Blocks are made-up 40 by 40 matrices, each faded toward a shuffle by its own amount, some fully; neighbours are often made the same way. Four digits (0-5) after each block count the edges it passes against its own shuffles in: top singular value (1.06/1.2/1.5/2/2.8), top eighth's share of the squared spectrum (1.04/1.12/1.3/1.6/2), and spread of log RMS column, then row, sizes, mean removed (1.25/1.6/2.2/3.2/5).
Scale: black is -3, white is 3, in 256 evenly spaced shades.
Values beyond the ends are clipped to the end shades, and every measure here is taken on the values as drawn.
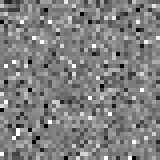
1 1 0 0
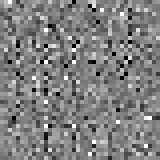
3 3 2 1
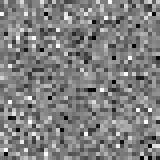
0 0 0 0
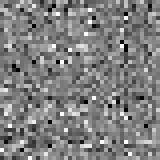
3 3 1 1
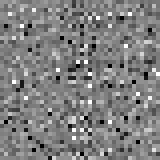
2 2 1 1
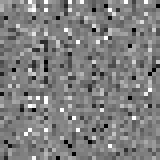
3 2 1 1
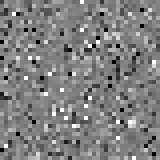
2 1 0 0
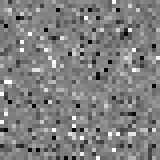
2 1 1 0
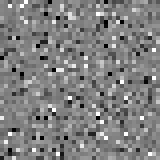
0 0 0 0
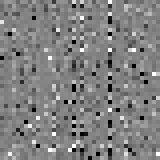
3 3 2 1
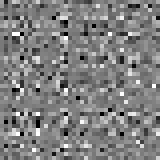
4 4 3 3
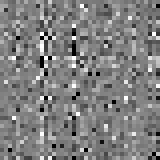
4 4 3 1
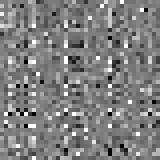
4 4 2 2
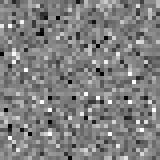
0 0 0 0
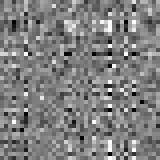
4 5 3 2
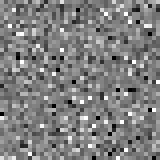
2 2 0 0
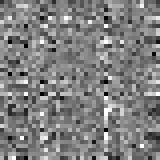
4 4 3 2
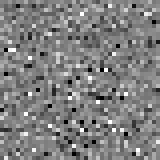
1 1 0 0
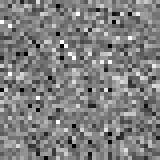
0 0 0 0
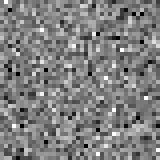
0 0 0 0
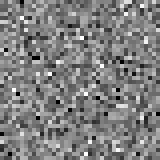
0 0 0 0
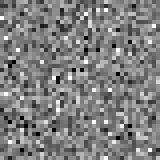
0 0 0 0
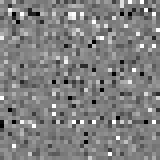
3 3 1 1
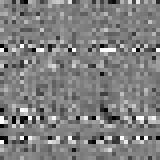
3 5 2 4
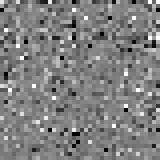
3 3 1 1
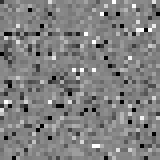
2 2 0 0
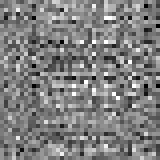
4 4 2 2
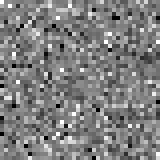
1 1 0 0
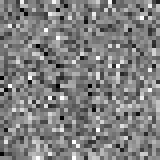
2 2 0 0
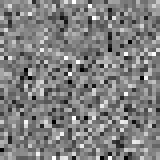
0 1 0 0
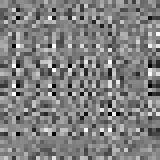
4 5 3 3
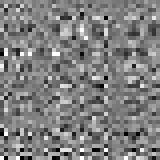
4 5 3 3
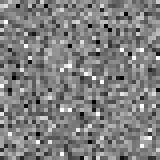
1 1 0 0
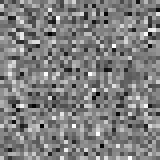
3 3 2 1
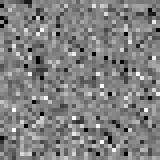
2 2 1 0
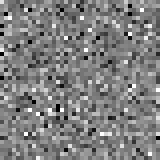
2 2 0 0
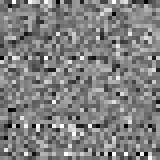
1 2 0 2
